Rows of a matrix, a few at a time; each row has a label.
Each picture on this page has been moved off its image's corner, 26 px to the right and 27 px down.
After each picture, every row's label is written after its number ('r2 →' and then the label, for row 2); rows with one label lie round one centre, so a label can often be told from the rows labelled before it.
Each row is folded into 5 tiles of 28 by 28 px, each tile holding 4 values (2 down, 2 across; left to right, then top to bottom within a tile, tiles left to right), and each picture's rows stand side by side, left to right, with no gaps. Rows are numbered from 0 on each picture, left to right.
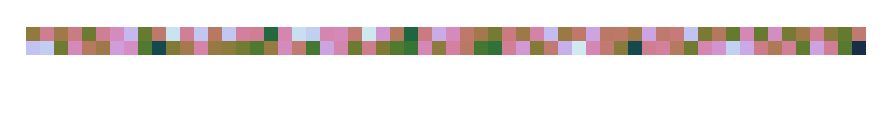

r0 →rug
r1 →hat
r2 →hat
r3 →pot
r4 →pot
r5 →rug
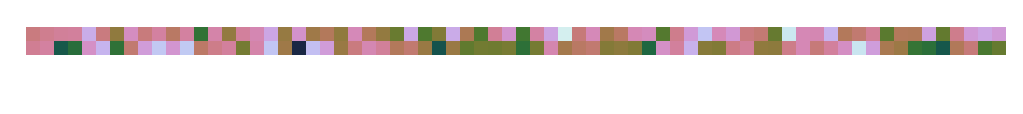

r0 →pot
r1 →rug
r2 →rug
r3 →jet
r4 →jet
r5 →pot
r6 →jet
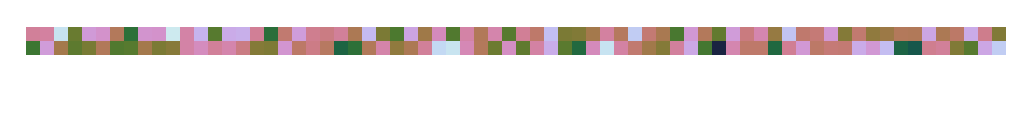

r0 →hat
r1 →hat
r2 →pot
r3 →rug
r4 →rug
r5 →pot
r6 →pot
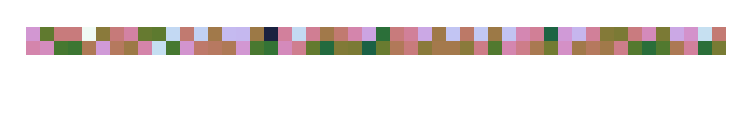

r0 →pot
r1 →hat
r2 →jet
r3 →hat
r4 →jet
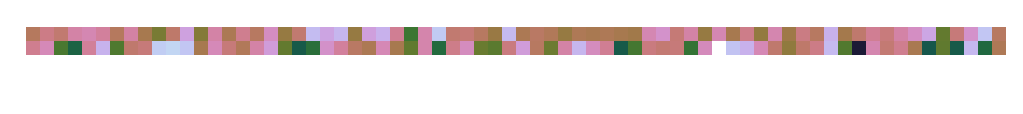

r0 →pot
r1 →rug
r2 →hat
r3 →pot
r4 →pot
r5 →rug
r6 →jet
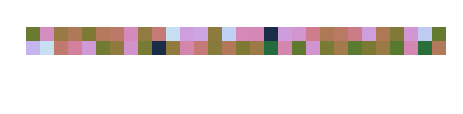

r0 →rug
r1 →hat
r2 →jet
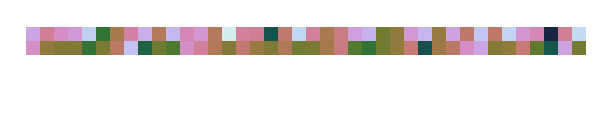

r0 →jet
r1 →hat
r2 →jet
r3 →hat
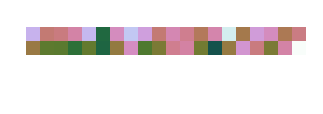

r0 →jet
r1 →pot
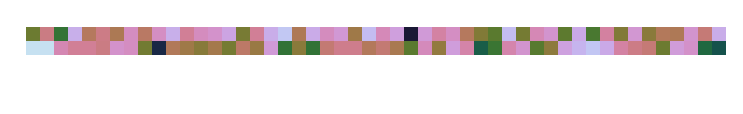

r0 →rug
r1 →jet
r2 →hat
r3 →pot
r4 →rug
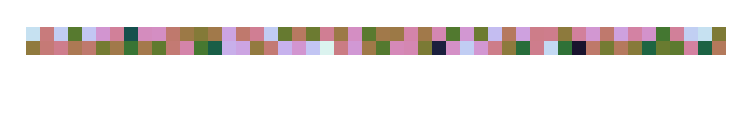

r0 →hat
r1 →pot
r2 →rug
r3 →rug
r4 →jet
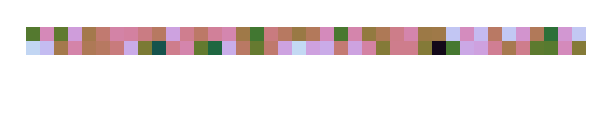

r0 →rug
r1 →pot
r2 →rug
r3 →hat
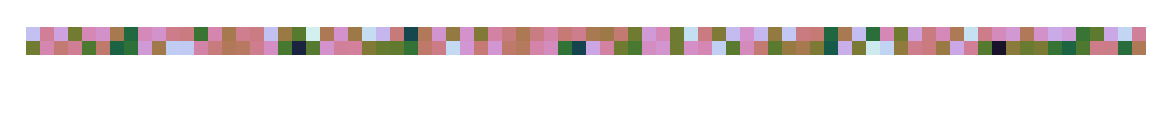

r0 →hat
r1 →rug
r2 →hat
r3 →rug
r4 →pot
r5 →hat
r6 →rug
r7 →jet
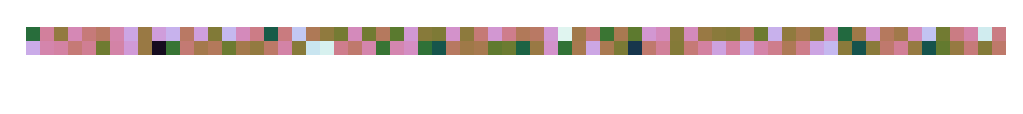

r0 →rug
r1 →hat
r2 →rug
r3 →jet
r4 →pot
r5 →rug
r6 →jet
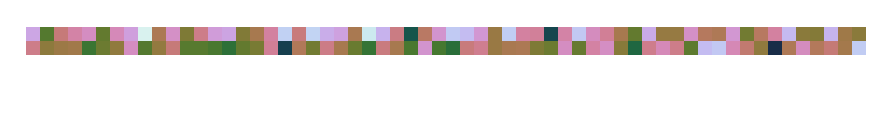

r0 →jet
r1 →jet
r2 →hat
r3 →hat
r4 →pot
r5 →pot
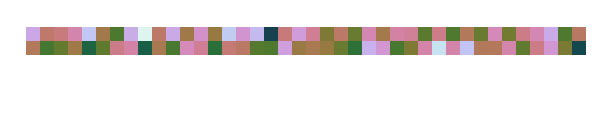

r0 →jet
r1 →hat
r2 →pot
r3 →rug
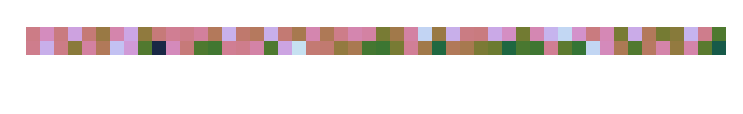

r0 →rug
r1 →pot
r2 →jet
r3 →jet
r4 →rug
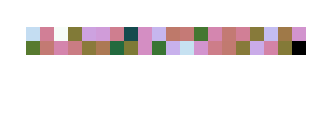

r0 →hat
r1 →rug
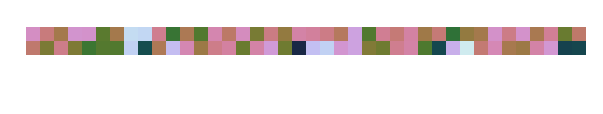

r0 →jet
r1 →rug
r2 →rug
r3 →rug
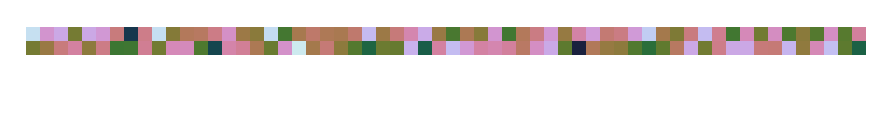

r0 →hat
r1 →pot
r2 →jet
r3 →rug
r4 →jet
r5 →rug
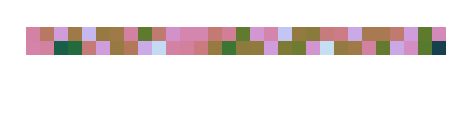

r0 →pot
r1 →jet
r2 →rug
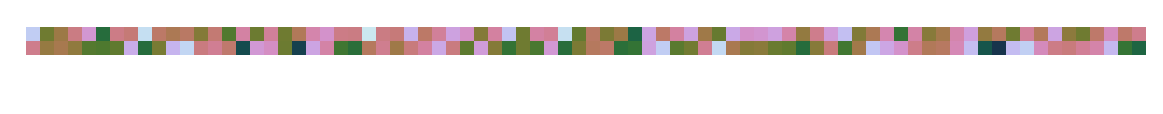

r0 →jet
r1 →rug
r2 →pot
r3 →jet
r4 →pot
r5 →jet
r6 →rug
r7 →rug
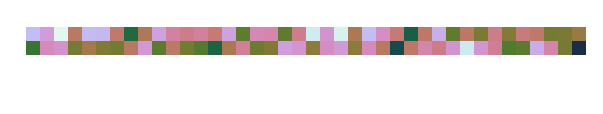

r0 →hat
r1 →pot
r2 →hat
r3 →rug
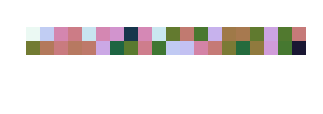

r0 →hat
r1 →rug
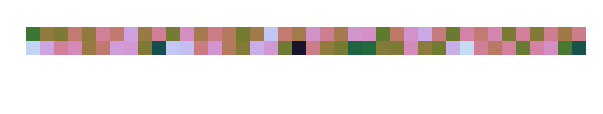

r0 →rug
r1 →rug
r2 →jet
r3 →rug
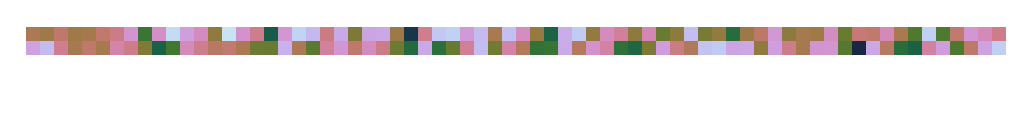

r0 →rug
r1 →hat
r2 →hat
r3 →hat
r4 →pot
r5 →rug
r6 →pot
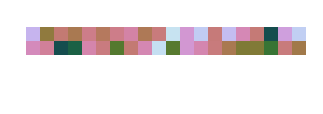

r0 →pot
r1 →hat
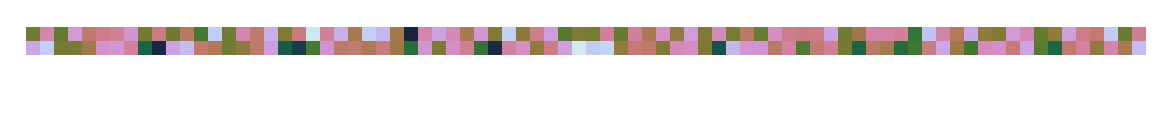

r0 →rug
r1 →rug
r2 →hat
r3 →pot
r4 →rug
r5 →rug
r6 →pot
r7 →pot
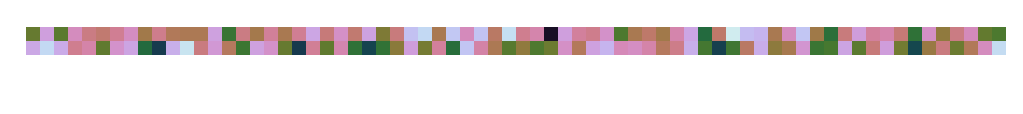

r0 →rug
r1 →rug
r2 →jet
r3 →hat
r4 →rug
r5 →hat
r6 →pot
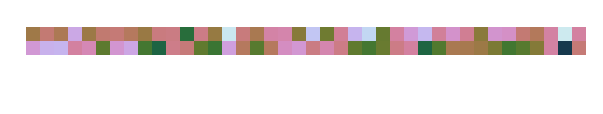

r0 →rug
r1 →pot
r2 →jet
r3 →jet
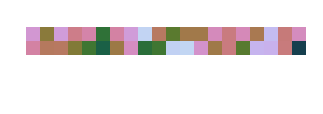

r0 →jet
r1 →rug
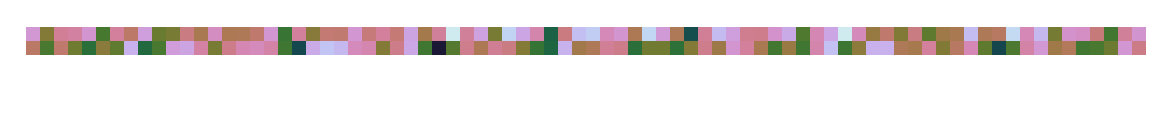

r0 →jet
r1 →rug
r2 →rug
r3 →hat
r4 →hat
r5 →jet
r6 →rug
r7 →hat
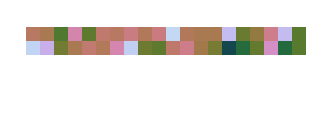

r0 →rug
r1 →jet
